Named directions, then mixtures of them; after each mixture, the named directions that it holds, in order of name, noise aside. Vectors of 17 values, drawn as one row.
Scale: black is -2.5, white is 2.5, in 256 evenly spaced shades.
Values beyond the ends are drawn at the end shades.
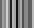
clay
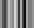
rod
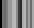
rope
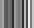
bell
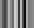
rod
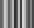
bell, rod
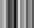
rod, rope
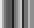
bell, rope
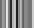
clay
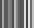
bell, rope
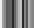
bell, rope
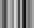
rod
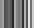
bell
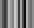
rod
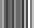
bell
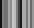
rope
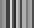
clay, rod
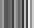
bell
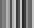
clay, rod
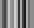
rod
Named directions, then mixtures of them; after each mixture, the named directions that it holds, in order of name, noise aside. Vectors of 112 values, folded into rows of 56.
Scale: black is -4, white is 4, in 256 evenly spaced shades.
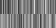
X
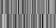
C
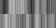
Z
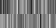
X, Z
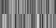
C, Z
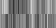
Z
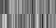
C, Z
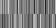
C, X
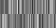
C, Z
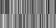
C, X, Z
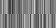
C, X, Z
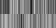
X, Z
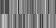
C, X, Z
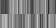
C, X, Z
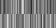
C, X, Z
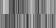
Z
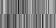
C, Z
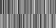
X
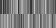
X, Z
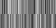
X, Z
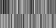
X, Z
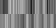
Z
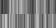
C, Z
